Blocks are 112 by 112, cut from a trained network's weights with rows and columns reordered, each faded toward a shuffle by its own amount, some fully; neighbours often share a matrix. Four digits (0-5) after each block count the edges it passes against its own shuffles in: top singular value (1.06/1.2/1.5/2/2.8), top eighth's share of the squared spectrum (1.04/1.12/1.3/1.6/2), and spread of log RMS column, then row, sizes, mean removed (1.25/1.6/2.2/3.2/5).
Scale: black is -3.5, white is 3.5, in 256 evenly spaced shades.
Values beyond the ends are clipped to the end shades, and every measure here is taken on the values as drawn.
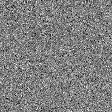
2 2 1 0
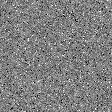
0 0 0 0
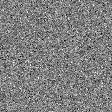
2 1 0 0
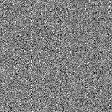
3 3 2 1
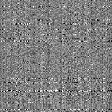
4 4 2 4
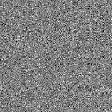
4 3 1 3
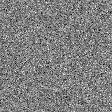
2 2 0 0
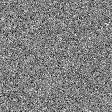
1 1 0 0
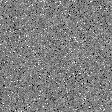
1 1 0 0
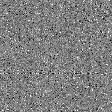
2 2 0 1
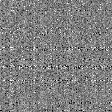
3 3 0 3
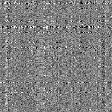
4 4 2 3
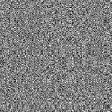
4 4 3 3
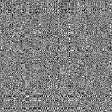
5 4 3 3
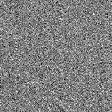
3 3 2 0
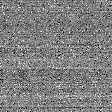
3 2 2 1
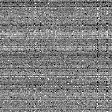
5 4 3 3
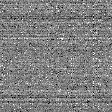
4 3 2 2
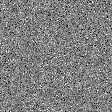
0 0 0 0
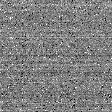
3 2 1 0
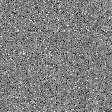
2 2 0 1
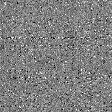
3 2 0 2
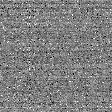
3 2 1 0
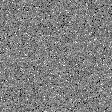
0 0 0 0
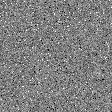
0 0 0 0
